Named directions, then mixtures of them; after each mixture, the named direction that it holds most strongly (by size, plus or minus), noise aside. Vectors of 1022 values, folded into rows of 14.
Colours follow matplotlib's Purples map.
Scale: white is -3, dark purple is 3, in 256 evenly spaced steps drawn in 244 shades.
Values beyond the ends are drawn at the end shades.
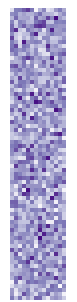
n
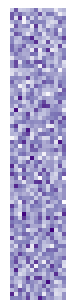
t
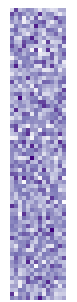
t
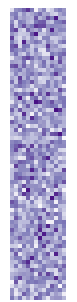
n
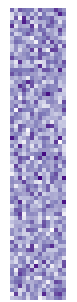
t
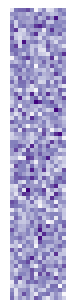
n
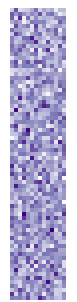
t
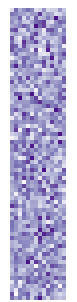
n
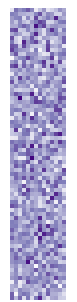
n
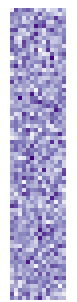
n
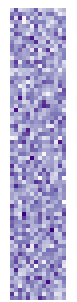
t
